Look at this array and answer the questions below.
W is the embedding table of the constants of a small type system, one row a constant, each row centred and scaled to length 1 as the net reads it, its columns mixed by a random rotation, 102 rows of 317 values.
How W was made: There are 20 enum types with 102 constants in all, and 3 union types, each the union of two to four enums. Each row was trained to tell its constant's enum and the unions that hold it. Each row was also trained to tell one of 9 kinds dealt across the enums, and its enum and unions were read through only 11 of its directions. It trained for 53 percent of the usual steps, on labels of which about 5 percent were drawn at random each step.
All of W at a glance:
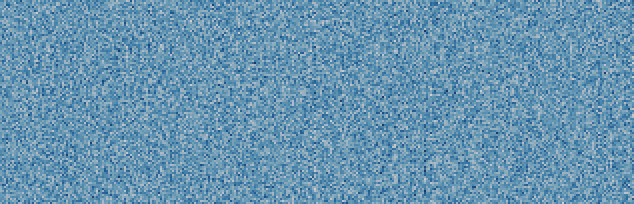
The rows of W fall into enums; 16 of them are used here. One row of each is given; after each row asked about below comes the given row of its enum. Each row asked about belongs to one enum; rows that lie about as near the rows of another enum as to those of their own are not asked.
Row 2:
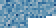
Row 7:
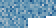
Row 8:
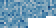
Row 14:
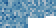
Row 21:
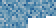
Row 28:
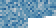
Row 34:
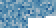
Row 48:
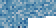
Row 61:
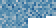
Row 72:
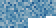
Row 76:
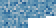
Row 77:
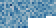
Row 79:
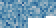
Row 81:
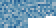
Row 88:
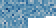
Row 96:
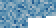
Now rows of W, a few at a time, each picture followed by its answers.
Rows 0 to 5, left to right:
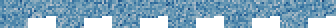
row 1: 2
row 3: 72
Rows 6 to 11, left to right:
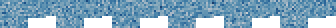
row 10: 72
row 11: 61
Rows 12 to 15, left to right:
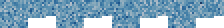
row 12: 76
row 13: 7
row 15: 96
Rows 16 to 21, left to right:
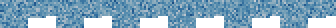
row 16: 61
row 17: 8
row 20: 72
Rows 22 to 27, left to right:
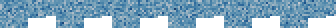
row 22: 96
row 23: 76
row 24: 28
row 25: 88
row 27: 7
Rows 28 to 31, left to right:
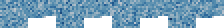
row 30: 76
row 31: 79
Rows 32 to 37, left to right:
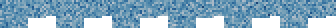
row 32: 28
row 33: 61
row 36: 79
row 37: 21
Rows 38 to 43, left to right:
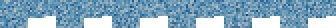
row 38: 28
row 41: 21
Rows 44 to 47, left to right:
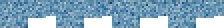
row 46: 61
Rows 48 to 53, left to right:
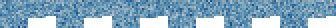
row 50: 76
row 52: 28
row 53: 48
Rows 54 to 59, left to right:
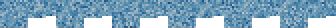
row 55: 61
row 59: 76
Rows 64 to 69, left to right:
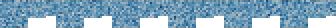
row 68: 72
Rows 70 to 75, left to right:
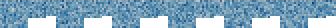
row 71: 48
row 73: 72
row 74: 21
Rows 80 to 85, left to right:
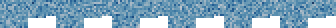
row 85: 96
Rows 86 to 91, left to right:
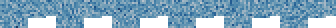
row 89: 8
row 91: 88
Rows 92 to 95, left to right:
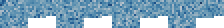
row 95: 96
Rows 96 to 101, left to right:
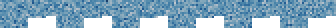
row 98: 28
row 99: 21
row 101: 79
